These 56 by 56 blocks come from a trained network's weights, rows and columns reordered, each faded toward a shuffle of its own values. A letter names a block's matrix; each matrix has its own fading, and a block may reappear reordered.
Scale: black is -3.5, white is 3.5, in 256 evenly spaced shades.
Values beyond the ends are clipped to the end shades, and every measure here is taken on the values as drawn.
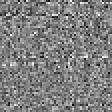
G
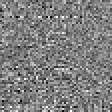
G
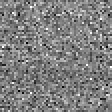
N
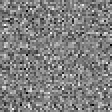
G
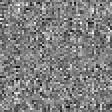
G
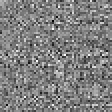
G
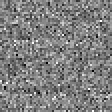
N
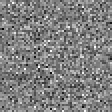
N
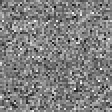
N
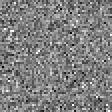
N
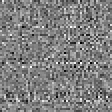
G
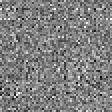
G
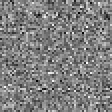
G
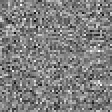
G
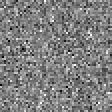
N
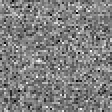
N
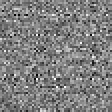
G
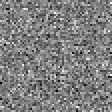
N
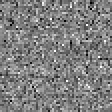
N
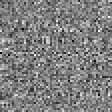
G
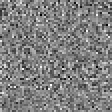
G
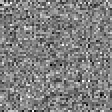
G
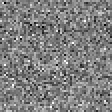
N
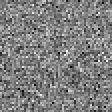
N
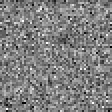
N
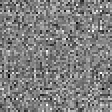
G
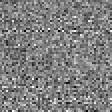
G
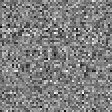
G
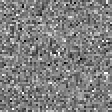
N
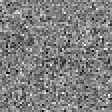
N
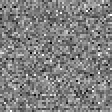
N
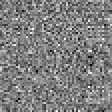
G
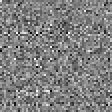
G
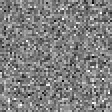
N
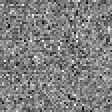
N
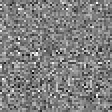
G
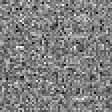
N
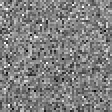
N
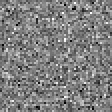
N
